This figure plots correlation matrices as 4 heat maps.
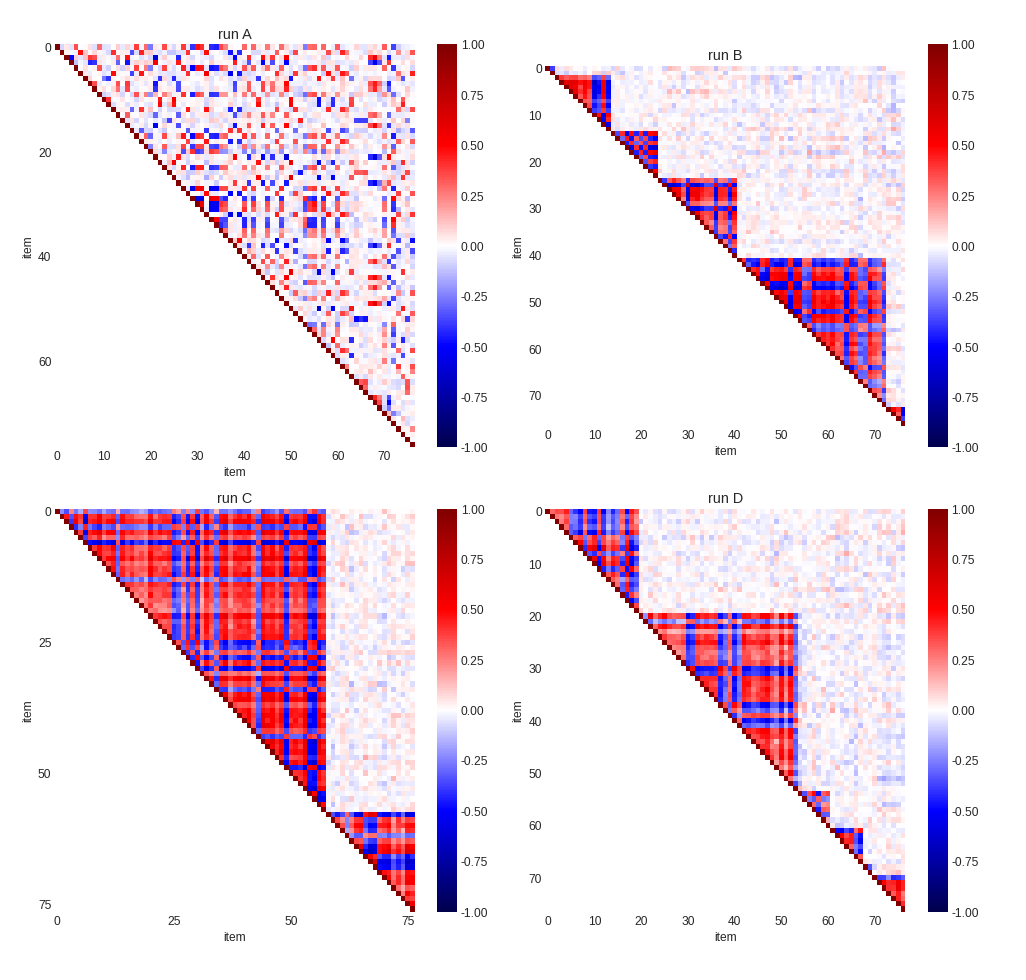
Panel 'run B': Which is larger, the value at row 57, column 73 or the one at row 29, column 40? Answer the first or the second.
the second
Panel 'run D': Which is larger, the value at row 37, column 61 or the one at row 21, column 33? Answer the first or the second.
the first
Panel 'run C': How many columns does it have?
77
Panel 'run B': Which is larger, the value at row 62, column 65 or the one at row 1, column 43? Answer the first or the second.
the first
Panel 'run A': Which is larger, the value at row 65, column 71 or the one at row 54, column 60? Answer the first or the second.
the second
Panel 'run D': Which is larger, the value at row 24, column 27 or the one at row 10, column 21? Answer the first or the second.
the first
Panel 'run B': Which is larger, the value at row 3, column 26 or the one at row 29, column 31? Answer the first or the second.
the second
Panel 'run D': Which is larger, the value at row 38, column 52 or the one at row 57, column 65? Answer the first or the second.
the second
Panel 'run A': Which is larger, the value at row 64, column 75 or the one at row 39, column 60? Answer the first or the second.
the first
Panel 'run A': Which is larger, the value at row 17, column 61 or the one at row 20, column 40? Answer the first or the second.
the first
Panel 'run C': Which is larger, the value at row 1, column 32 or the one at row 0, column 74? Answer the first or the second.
the first
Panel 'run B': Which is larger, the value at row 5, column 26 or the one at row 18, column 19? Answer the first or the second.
the first
